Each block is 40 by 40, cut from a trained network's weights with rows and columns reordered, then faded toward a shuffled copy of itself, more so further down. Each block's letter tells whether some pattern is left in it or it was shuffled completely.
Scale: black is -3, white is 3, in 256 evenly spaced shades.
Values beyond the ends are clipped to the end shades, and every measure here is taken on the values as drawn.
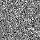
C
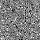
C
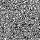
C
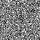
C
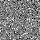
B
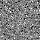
C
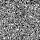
B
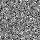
B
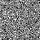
C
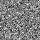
B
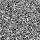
B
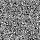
B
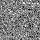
C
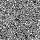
B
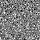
B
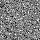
B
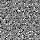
C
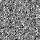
C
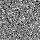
B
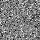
B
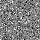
B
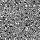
C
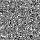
C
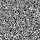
B
